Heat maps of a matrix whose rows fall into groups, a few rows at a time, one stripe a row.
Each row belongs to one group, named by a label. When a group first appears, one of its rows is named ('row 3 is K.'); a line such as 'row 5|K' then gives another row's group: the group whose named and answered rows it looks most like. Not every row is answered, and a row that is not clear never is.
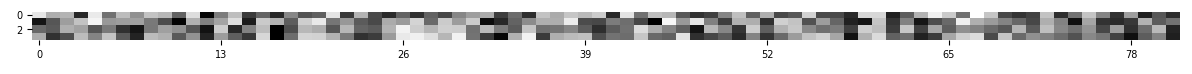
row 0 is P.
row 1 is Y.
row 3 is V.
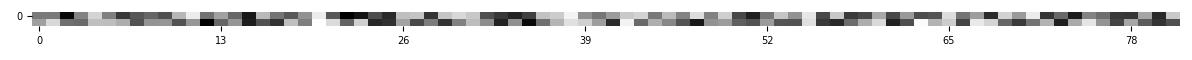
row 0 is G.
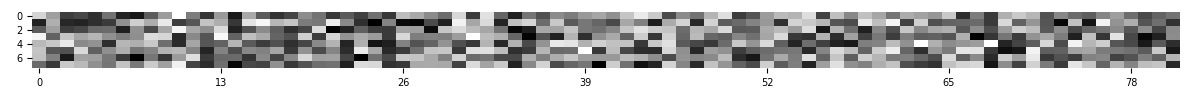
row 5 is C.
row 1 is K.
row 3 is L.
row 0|G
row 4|P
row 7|C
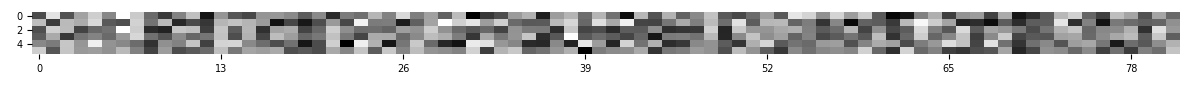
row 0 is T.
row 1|L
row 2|T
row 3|T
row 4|P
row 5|L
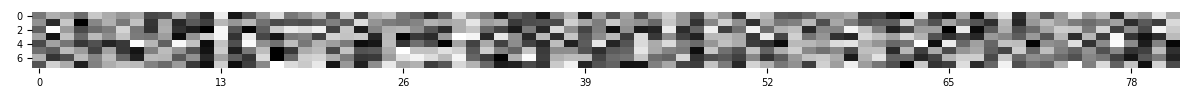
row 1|L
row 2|T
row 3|L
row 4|K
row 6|V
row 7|T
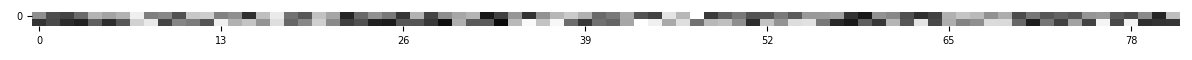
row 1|K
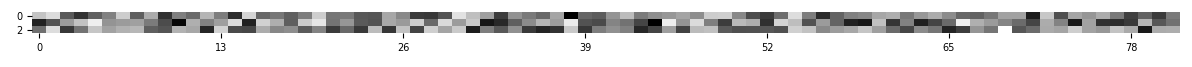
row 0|K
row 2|T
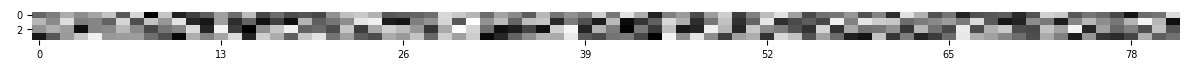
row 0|L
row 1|C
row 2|T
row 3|Y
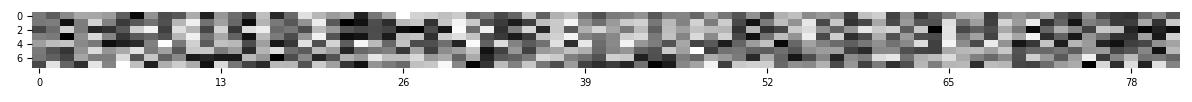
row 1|G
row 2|K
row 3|G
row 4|P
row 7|T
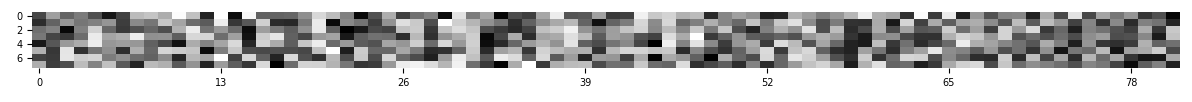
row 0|K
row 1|Y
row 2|G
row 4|Y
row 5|P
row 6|L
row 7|V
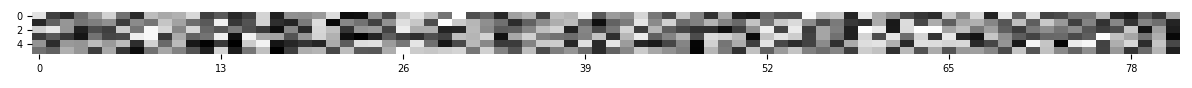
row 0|V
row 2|P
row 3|K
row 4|C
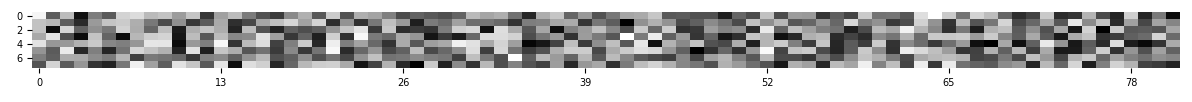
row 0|P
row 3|P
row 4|L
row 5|P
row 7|K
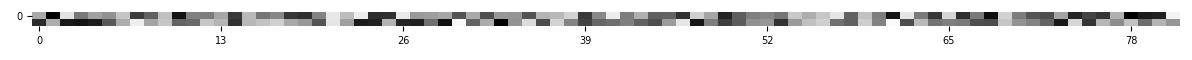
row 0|L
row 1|K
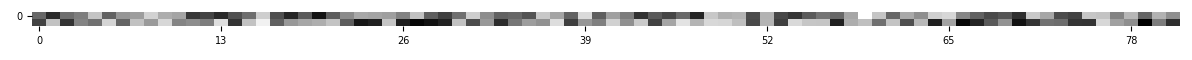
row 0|C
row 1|K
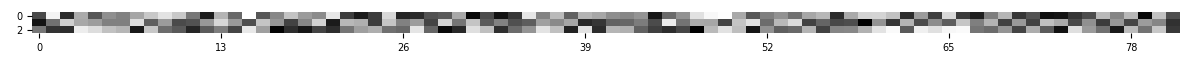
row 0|K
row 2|C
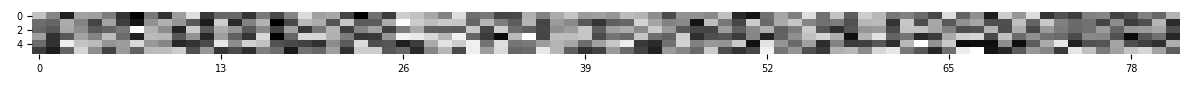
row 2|P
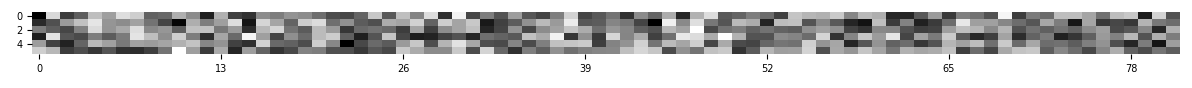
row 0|T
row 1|Y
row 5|G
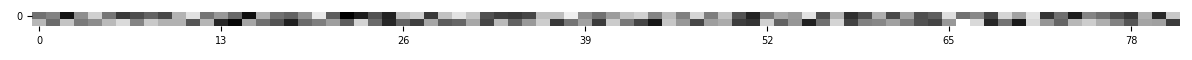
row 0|G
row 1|C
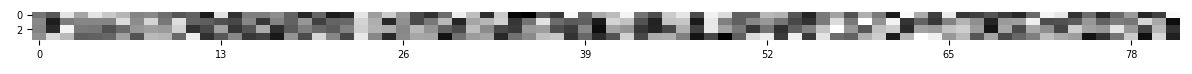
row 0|L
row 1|C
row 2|C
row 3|P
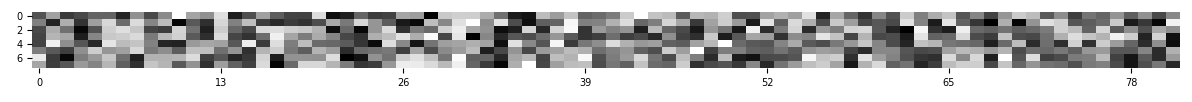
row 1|L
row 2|T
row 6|V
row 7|V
